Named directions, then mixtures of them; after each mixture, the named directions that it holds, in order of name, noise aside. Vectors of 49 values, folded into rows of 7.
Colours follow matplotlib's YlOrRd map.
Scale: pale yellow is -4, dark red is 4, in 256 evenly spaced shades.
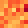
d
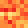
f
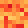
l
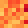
d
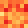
d, f, l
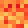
d, l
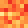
d, f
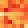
d, f, l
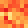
d, f, l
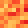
d, f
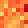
d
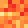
d, f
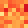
d, f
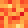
f, l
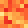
d, f, l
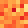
d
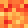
d, f, l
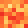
d, l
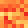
f, l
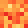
l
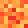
d, l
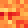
f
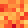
d, f, l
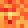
f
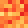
d, f, l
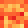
l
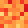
d, f, l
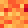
d, f
